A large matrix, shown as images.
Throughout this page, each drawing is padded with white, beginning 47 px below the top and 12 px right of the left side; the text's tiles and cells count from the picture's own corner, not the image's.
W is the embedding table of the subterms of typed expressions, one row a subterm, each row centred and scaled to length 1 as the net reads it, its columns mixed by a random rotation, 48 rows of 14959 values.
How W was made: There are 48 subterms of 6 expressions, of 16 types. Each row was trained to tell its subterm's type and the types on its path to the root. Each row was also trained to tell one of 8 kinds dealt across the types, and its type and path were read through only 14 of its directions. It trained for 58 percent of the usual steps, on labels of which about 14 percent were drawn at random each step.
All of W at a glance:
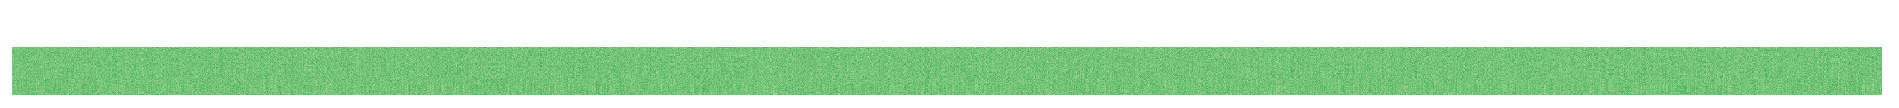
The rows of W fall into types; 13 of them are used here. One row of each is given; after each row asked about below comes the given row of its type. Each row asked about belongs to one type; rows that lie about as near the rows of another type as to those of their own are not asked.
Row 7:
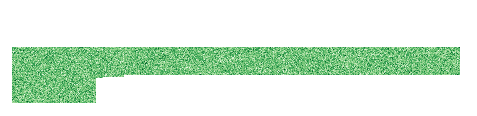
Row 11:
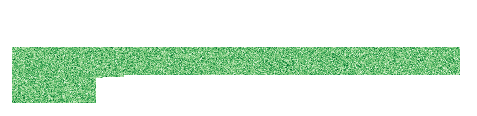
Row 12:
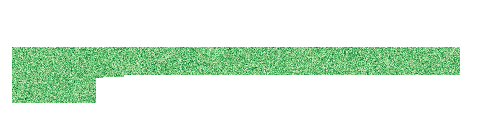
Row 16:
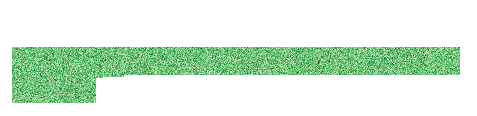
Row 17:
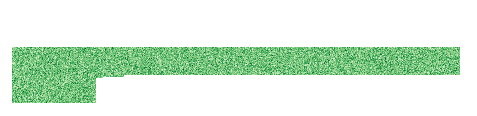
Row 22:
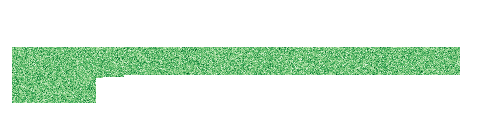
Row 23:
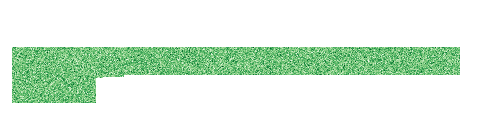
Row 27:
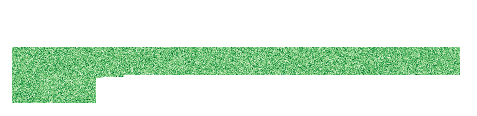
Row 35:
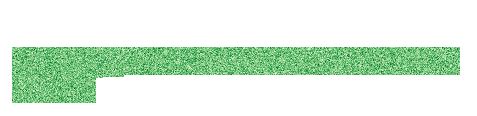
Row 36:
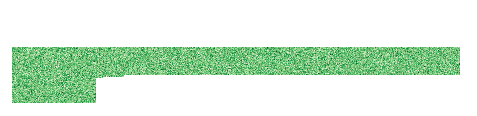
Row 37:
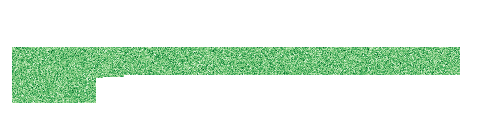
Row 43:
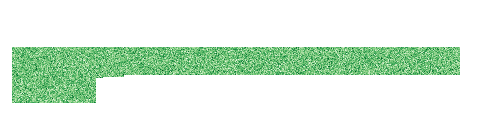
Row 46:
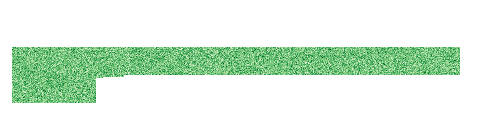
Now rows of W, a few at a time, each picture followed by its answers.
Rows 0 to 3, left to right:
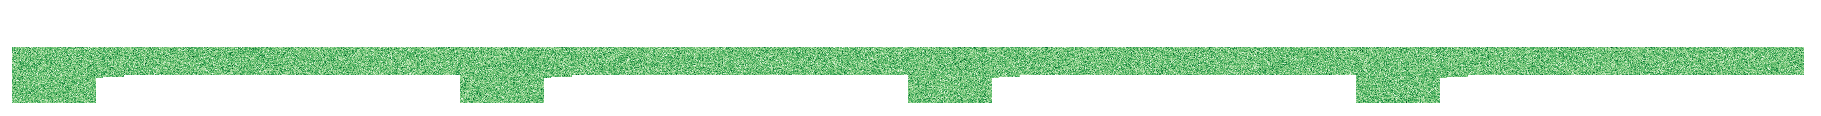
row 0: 7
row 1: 12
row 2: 27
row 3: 36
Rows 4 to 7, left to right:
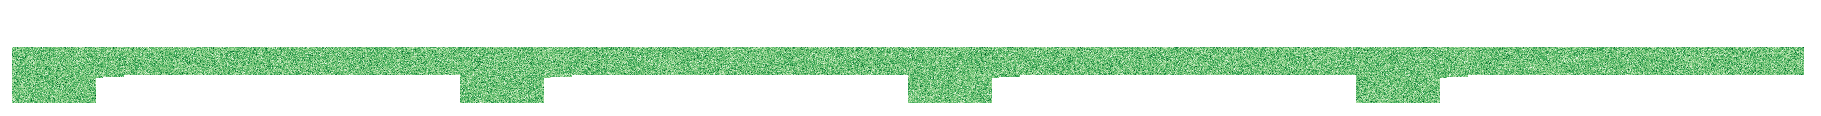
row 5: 35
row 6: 12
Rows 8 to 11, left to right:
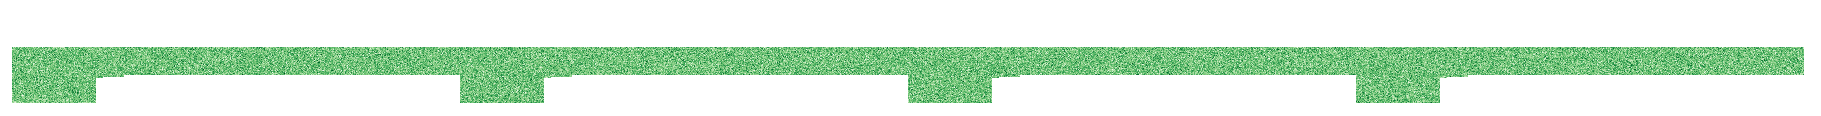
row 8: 37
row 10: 7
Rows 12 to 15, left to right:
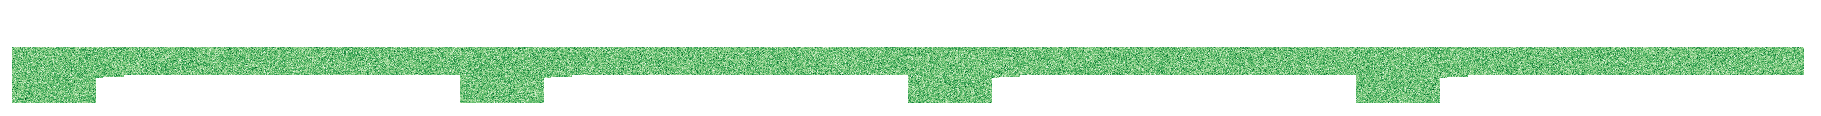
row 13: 11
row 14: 17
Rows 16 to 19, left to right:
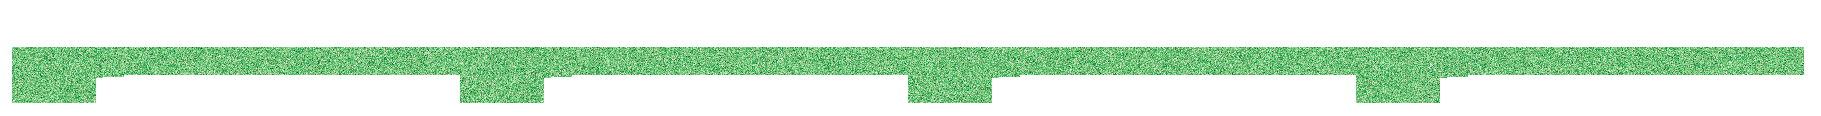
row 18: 22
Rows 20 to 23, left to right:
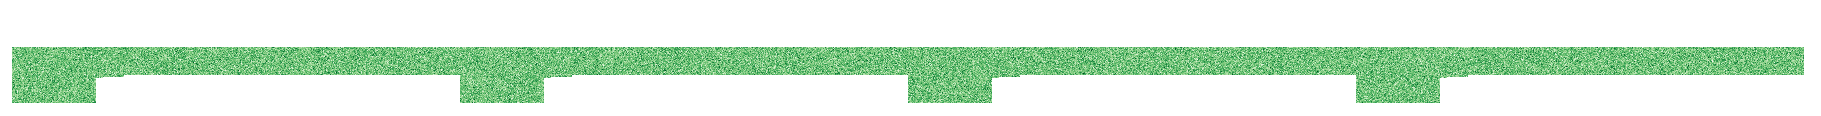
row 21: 35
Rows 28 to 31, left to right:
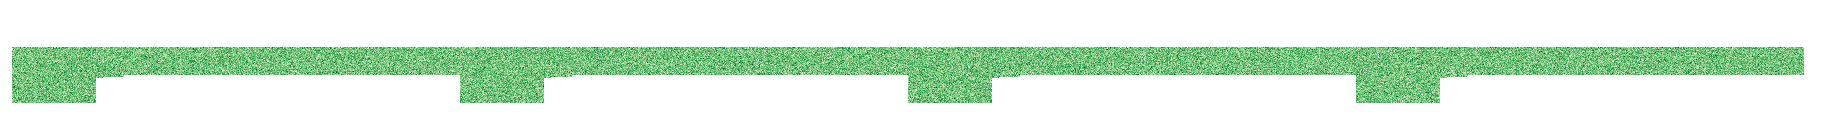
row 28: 12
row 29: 17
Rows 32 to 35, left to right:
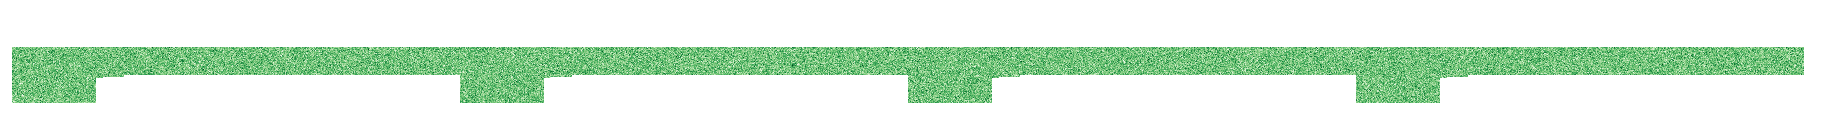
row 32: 37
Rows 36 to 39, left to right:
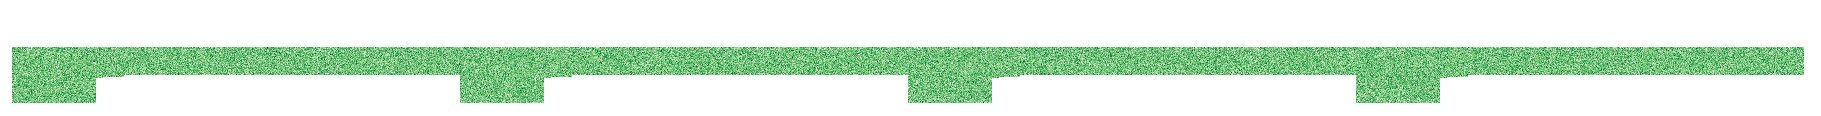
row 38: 16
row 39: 43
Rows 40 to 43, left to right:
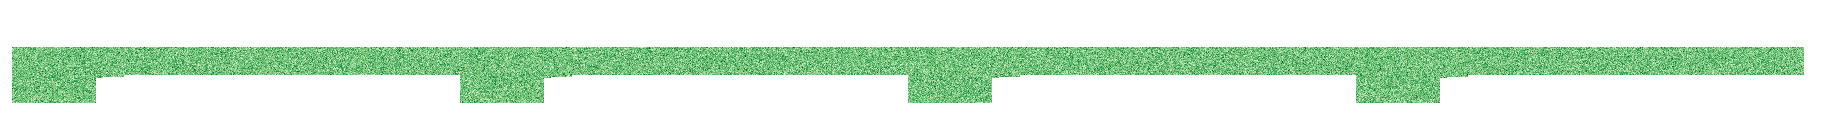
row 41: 43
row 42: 37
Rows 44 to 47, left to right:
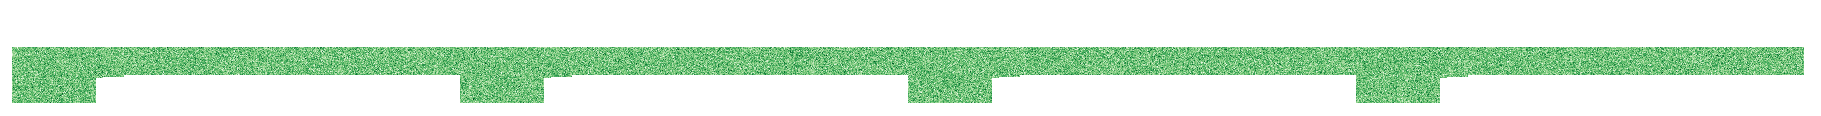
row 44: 35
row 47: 7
